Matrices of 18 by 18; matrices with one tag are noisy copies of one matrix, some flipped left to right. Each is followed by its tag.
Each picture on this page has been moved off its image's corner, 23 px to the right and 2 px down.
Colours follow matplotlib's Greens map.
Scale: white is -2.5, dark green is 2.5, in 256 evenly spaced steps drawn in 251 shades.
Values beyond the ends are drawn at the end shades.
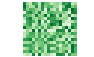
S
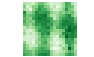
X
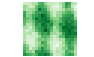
X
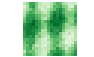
X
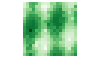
X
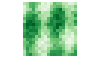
X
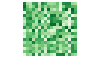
S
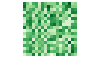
S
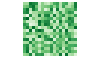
S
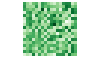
S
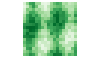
X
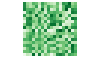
S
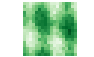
X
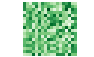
S
